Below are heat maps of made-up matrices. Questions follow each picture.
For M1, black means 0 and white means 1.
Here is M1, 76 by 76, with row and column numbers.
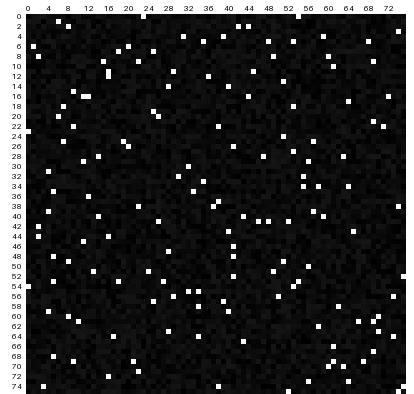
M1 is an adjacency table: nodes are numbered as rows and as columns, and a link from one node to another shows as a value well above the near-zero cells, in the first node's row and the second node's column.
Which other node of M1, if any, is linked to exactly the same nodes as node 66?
node 10
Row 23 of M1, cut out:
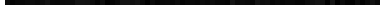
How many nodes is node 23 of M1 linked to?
1
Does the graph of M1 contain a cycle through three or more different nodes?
no
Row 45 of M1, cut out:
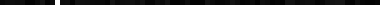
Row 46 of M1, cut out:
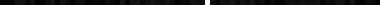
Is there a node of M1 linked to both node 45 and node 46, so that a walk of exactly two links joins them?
no
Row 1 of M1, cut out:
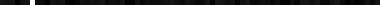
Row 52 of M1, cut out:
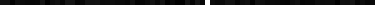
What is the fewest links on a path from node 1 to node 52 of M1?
5
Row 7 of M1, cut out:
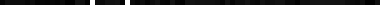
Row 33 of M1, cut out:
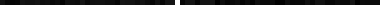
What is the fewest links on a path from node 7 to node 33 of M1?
5
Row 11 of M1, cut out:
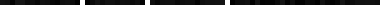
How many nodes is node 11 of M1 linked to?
3
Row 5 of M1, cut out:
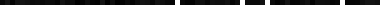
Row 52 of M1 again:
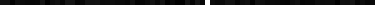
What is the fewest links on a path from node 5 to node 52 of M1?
3
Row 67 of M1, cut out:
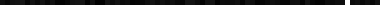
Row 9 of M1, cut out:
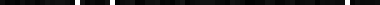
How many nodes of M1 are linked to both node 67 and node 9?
1
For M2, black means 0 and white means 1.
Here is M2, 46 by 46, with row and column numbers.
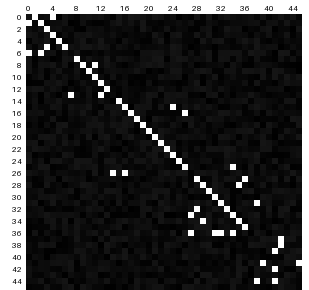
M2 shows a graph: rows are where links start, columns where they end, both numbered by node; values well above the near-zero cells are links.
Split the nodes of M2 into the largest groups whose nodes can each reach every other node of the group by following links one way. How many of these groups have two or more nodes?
5
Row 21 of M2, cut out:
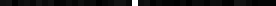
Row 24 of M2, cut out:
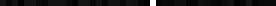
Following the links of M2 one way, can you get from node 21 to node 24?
yes
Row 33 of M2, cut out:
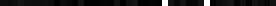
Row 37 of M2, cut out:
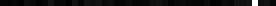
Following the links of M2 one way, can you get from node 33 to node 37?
no
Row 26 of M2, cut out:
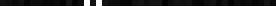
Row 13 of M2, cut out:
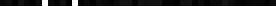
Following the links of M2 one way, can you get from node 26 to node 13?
no
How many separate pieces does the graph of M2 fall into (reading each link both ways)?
5
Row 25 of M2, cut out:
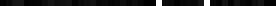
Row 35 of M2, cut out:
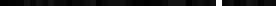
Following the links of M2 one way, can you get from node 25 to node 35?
yes
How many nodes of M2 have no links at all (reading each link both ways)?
2
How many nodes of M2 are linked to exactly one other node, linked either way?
3
